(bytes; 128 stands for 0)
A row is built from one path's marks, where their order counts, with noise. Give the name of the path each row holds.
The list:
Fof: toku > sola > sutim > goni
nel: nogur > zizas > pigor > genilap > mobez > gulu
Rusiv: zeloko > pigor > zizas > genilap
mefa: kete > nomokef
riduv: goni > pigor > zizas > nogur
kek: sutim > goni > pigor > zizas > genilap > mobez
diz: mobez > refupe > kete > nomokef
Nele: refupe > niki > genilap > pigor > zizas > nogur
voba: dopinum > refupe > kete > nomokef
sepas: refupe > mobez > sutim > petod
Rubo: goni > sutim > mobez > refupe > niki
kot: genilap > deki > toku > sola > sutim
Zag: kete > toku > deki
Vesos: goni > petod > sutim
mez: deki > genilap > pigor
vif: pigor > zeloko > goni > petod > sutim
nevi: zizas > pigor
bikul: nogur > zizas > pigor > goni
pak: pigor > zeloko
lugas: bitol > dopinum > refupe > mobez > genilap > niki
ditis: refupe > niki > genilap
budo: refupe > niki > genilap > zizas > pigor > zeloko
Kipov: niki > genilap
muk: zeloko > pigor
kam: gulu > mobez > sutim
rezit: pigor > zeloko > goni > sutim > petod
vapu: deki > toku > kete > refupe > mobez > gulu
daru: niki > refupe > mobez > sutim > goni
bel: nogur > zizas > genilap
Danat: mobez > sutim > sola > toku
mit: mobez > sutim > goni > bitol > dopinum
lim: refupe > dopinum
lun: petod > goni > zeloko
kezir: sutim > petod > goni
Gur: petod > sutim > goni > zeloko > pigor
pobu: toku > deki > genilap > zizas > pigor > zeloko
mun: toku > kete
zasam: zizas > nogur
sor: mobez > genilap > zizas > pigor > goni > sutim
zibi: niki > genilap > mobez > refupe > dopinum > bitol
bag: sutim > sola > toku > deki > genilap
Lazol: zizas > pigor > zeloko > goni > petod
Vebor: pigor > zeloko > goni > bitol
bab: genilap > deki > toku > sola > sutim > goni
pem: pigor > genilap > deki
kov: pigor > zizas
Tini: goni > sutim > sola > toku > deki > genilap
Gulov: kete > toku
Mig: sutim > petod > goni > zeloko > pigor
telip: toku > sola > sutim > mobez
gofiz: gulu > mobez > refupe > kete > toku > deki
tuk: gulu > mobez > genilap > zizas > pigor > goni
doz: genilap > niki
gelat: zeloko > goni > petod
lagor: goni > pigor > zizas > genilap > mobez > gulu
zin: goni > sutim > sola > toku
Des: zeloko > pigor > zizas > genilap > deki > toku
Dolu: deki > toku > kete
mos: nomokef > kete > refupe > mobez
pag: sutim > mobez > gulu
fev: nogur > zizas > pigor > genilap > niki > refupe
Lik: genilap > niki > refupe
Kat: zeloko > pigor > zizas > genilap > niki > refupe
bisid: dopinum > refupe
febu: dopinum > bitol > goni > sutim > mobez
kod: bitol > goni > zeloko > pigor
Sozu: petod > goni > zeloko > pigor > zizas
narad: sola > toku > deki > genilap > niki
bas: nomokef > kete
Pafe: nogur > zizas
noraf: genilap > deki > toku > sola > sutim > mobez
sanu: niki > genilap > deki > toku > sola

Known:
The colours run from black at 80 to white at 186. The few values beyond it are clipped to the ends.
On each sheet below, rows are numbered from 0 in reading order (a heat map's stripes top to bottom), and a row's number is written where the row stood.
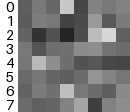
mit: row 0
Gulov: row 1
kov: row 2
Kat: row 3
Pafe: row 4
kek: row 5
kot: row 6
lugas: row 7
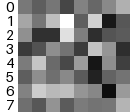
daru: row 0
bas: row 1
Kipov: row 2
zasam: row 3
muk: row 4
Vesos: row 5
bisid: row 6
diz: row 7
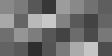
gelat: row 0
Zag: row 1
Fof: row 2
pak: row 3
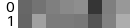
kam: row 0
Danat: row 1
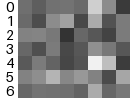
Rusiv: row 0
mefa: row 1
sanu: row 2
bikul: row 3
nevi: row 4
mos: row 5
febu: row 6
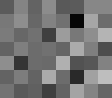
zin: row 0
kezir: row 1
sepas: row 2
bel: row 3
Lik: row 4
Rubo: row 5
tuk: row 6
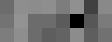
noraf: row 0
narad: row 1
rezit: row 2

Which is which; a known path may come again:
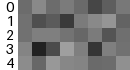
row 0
vif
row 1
Sozu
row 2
bab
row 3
ditis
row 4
gofiz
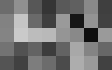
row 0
kod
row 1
muk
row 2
bisid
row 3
tuk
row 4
riduv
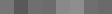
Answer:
Kat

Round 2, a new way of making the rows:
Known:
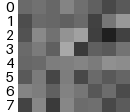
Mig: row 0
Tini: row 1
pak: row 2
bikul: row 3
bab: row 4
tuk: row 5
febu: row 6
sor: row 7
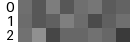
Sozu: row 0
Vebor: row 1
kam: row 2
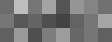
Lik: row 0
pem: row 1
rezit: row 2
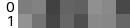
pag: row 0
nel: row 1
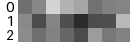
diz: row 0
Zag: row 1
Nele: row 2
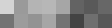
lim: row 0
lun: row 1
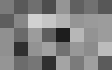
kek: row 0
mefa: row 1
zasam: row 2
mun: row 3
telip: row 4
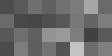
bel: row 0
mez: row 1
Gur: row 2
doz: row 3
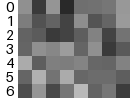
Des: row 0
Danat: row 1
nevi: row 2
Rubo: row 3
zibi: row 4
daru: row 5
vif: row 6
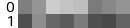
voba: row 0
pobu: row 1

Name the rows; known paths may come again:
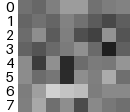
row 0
Fof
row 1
Mig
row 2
kezir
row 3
muk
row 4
Des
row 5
noraf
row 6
voba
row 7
fev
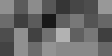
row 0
gofiz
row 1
kov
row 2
vif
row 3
ditis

